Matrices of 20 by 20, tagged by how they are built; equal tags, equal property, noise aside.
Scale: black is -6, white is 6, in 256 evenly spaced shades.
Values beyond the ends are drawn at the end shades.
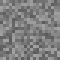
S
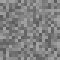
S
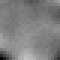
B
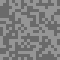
S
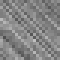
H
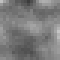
B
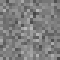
S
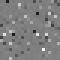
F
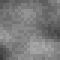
B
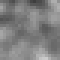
B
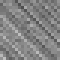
H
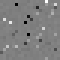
F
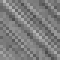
H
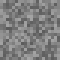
S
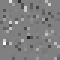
F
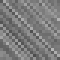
H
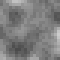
B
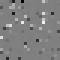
F
